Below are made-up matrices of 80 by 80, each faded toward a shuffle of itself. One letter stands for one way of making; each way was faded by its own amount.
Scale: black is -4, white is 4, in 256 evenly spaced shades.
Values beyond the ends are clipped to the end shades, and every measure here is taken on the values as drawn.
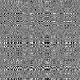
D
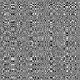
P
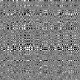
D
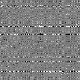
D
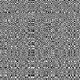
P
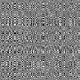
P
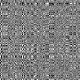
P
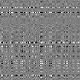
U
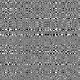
D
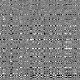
D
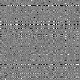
D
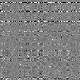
D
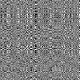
P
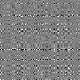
U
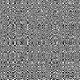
P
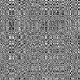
P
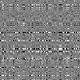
D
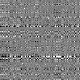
D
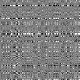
D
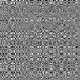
P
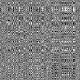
P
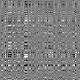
U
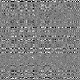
D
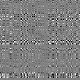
U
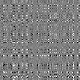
U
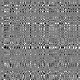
U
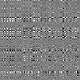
U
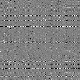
D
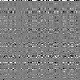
U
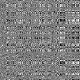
P
